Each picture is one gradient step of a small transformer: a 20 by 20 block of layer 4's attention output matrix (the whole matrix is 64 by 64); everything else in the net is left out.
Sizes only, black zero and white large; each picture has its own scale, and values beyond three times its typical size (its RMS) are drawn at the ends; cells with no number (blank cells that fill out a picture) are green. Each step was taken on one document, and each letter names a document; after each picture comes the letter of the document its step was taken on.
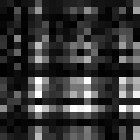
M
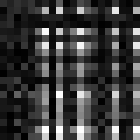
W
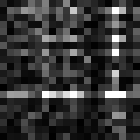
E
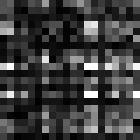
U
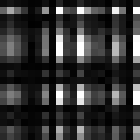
W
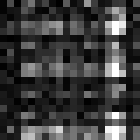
E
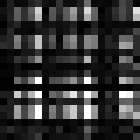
M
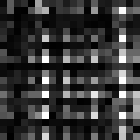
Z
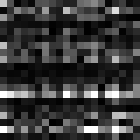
U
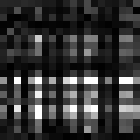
M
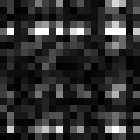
E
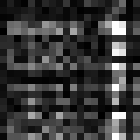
E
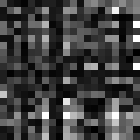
U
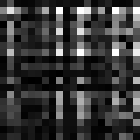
W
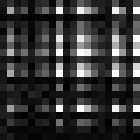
W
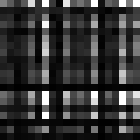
Z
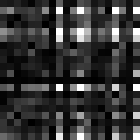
W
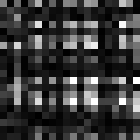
M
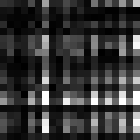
Z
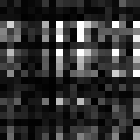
W
